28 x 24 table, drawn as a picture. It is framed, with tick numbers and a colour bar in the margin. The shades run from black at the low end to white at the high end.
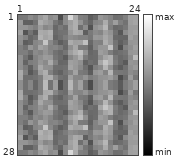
Seam: none. Mirror symmetry: top to bottom. Average level on the scale: 50%. Stripes: upright, repeating 4 times. Odd rows or columns: none.
